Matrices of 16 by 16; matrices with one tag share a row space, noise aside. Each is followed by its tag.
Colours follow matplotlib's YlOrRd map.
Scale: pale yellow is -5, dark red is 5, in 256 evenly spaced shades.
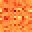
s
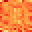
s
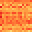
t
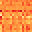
t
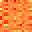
s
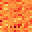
s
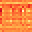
t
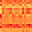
t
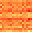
t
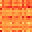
t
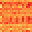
t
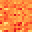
s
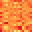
s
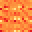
s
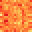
s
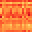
t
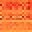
t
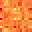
s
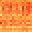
t
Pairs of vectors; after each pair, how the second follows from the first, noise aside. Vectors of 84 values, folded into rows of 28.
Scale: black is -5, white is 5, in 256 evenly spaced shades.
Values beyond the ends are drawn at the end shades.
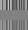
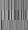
wrapped around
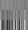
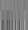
shrunk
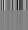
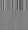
shrunk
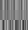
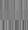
shrunk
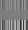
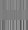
shrunk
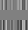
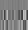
wrapped around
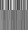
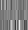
wrapped around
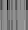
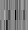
wrapped around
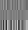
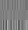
shrunk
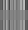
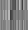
wrapped around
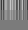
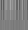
shrunk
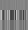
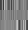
wrapped around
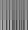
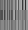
wrapped around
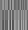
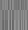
shrunk
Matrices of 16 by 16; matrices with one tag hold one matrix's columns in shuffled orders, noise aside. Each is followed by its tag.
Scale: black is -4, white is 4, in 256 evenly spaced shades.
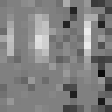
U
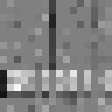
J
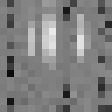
U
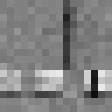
J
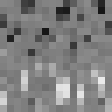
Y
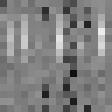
U
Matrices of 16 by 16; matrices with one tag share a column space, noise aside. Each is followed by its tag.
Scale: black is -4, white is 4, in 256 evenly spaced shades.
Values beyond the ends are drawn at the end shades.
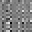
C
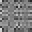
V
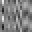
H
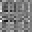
C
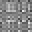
C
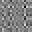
V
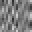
H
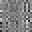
C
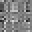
C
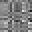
C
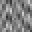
H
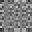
V
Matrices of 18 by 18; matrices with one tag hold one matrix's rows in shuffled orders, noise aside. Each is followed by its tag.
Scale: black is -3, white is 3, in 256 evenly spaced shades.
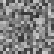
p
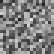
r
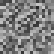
r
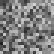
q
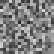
r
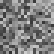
q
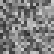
q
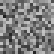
r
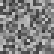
r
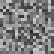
p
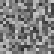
p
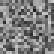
p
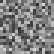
r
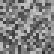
r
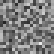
r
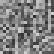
p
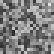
q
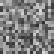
p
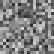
p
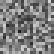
p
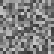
p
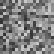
q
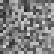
q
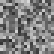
r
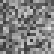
q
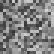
q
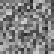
p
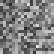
q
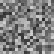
r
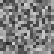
r
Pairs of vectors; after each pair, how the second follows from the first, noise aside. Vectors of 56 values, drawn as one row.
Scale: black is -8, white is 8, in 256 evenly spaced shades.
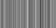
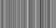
copied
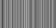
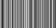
scaled up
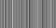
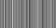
copied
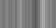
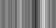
scaled up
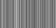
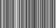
scaled up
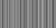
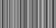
scaled up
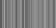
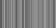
copied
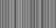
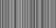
copied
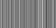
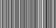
scaled up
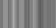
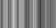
scaled up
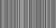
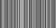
scaled up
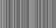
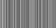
copied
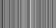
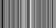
scaled up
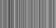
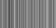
copied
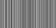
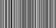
scaled up
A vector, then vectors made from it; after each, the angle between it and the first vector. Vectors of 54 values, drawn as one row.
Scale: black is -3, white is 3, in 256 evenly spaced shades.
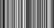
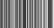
partly opposed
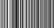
orthogonal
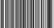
partly opposed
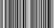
nearly opposite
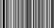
partly aligned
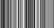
partly aligned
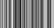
partly opposed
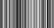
partly opposed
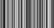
nearly parallel
